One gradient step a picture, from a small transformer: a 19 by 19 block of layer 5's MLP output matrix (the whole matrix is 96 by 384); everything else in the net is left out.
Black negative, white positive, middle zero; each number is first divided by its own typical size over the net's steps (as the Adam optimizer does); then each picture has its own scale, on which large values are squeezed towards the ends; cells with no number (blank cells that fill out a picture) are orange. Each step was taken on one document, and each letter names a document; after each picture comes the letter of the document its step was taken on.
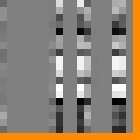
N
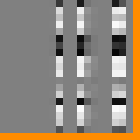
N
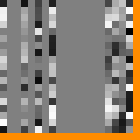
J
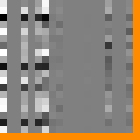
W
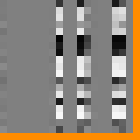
N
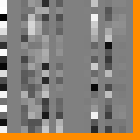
W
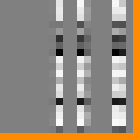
N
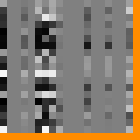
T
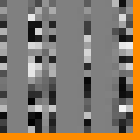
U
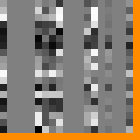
T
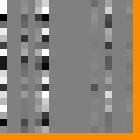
W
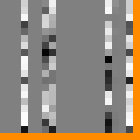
J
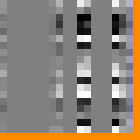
N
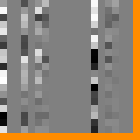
W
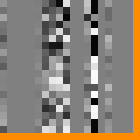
T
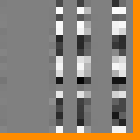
N
